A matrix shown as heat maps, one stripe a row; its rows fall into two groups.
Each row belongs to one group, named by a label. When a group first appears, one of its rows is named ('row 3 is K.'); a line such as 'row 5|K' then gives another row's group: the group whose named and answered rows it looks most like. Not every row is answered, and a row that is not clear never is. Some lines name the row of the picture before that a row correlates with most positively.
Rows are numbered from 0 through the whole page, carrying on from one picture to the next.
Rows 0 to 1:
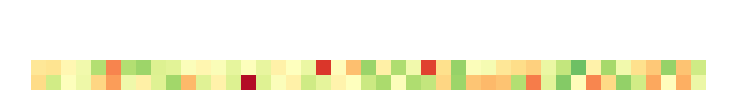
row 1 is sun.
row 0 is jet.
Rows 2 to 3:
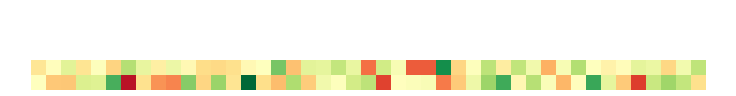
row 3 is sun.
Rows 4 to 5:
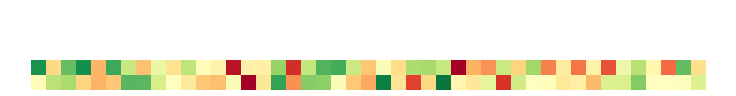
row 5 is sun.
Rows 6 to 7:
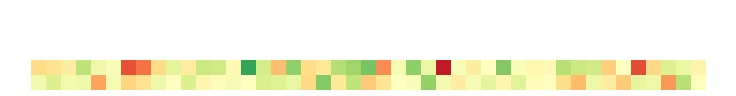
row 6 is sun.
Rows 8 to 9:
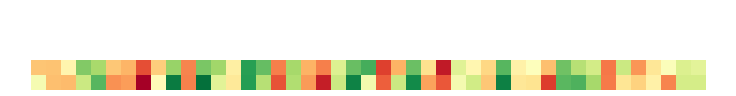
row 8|sun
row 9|sun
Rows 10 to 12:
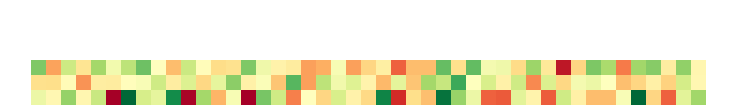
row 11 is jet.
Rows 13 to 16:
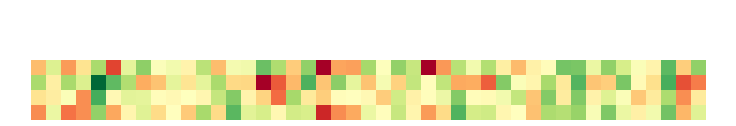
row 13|jet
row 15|jet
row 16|jet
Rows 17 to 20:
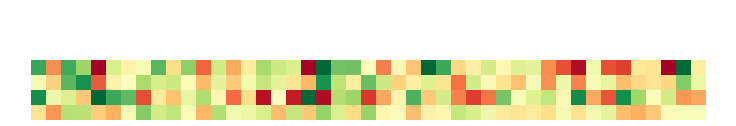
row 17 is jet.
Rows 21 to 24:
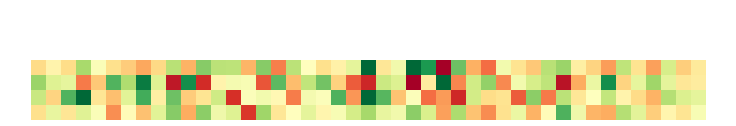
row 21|sun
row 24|sun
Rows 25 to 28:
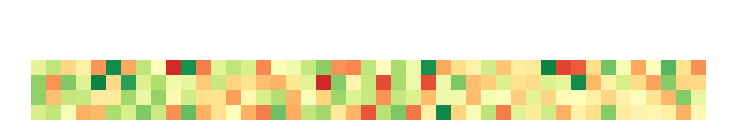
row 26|jet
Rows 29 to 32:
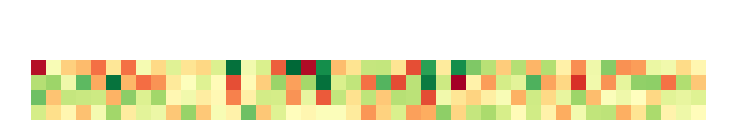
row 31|jet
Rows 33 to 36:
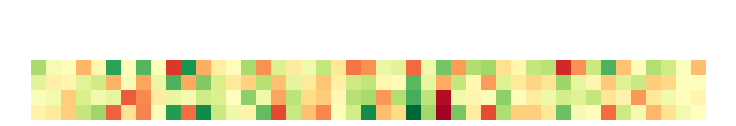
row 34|sun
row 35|sun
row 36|sun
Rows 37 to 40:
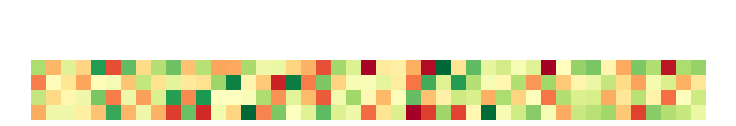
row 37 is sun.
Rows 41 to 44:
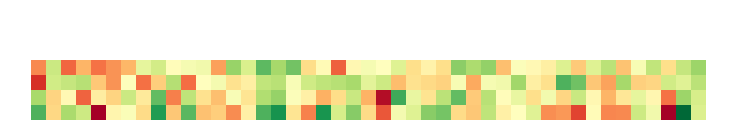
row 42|sun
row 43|jet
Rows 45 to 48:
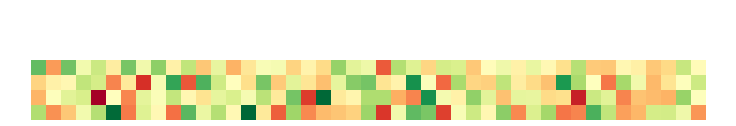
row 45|jet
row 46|sun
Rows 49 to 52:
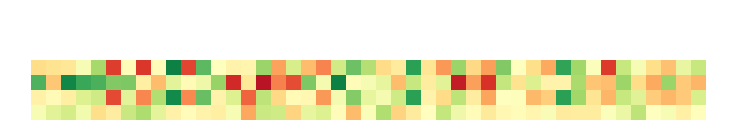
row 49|sun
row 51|sun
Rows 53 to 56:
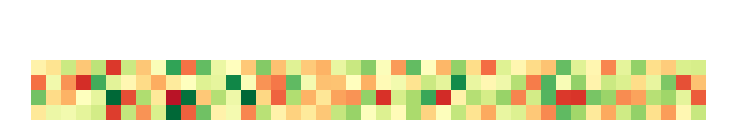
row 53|sun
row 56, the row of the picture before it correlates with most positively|51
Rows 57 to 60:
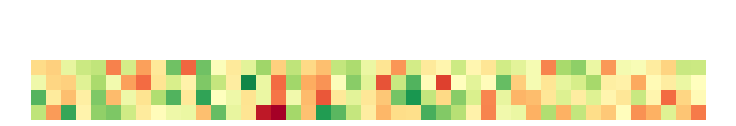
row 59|sun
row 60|jet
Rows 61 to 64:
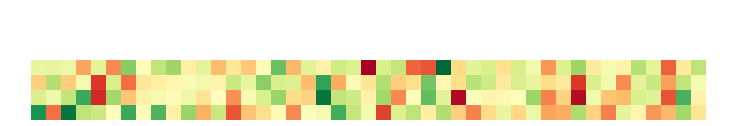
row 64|jet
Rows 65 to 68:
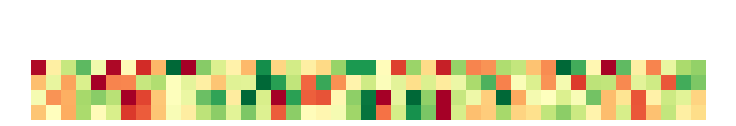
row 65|sun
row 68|sun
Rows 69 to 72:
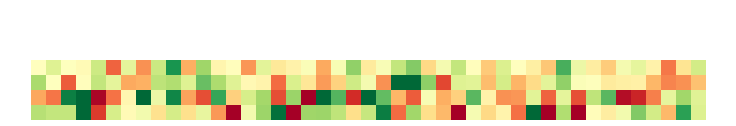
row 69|sun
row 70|sun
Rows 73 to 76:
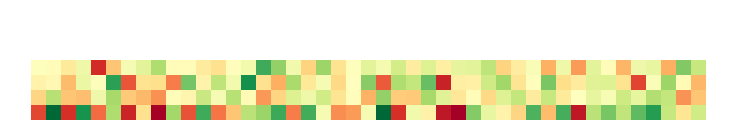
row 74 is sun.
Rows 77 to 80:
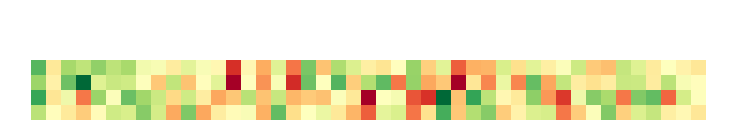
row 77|jet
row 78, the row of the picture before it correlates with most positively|76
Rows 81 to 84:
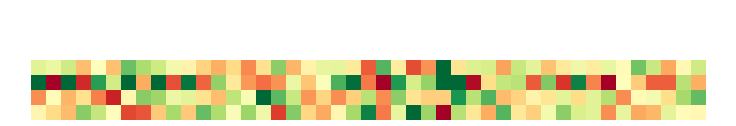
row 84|sun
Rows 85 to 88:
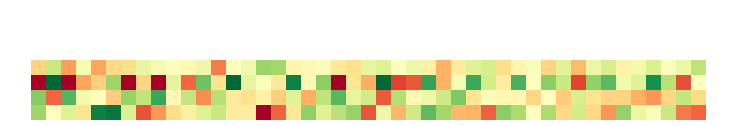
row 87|jet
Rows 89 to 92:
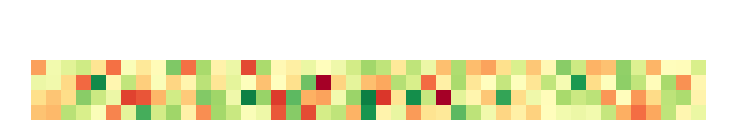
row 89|sun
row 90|jet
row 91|sun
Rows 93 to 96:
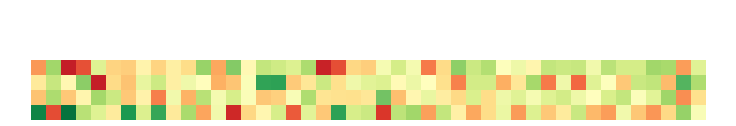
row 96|jet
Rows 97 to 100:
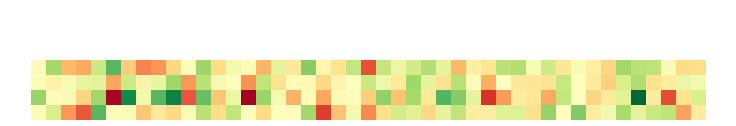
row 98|sun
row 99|sun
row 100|jet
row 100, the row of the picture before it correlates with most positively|93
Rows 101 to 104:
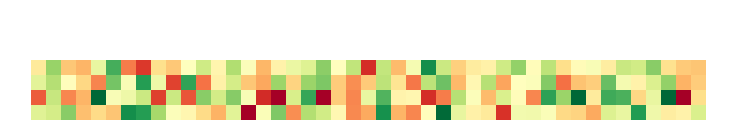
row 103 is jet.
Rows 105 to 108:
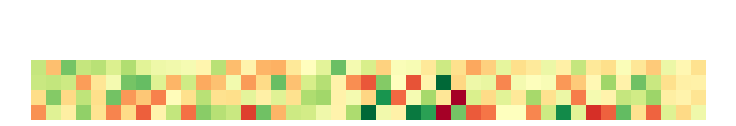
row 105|jet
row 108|sun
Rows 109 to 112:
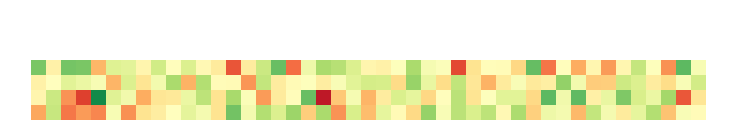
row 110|sun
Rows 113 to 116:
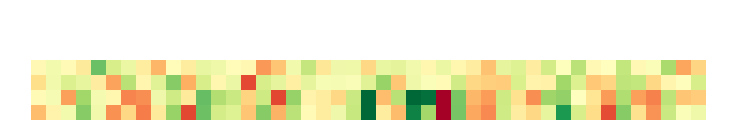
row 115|sun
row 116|sun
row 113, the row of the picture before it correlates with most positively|111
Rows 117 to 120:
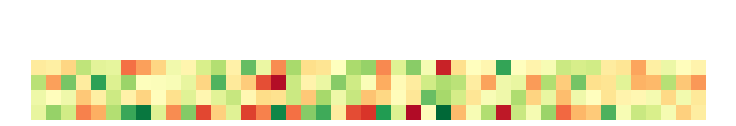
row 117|sun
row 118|jet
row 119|jet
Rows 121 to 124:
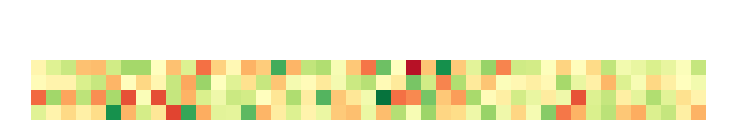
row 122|sun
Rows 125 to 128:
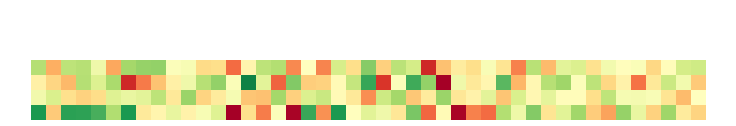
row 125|jet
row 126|sun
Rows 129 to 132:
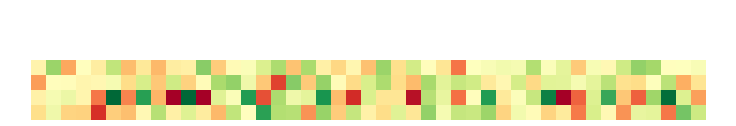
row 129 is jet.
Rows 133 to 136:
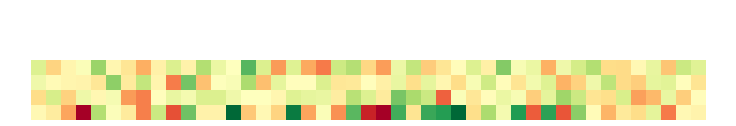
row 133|sun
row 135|sun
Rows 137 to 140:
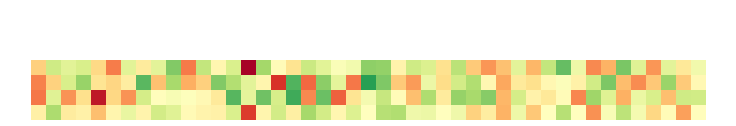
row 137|sun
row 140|sun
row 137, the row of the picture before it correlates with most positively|135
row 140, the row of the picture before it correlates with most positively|135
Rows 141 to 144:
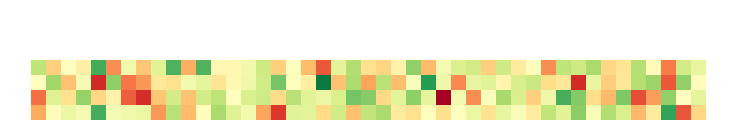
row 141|sun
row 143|sun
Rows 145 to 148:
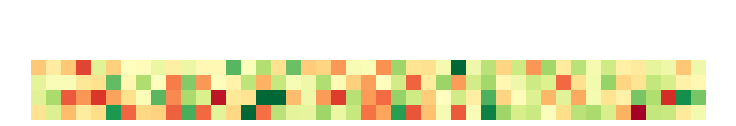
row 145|jet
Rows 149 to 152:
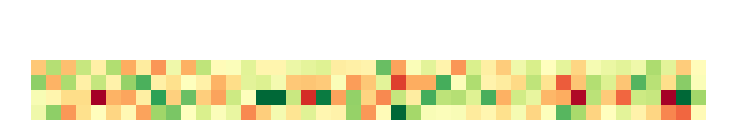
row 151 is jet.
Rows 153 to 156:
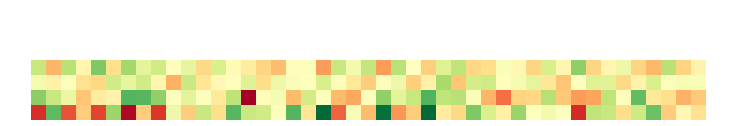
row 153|jet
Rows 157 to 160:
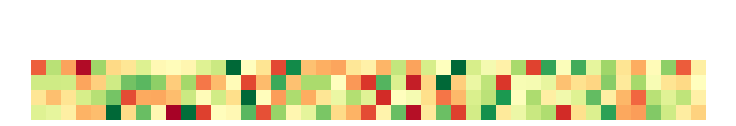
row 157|jet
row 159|sun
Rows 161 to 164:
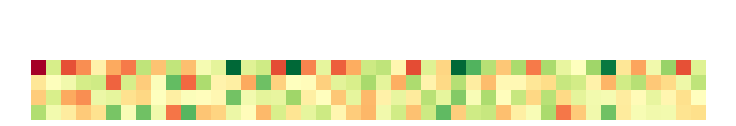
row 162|sun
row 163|jet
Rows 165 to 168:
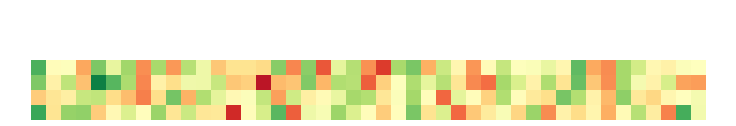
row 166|jet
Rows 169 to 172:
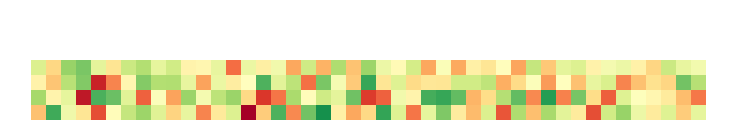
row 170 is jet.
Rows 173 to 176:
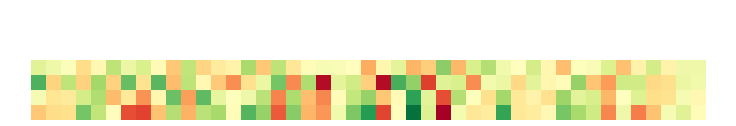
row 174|jet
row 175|sun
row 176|sun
